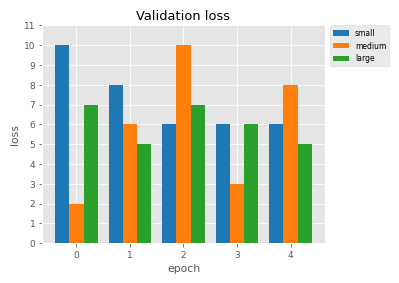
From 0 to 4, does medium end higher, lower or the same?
higher
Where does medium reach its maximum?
2
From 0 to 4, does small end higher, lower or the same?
lower
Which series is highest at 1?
small
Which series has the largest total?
small
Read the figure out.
Title: Validation loss
x-axis: epoch, ticks 0 1 2 3 4
y-axis: loss, ticks 0 1 2 3 4 5 6 7 8 9 10 11
Legend: small, medium, large
Values:
small: 10 8 6 6 6
medium: 2 6 10 3 8
large: 7 5 7 6 5
